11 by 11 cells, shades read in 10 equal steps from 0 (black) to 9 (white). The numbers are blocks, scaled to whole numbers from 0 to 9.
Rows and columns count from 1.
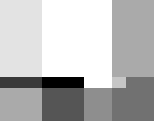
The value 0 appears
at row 8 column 4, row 8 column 5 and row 8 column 6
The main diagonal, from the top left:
8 8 8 9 9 9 9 9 4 4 4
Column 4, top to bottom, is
9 9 9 9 9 9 9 0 3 3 3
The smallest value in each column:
2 2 2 0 0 0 5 5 4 4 4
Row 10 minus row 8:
4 4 4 3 3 3 -4 -4 -3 0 0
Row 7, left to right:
8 8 8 9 9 9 9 9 6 6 6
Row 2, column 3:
8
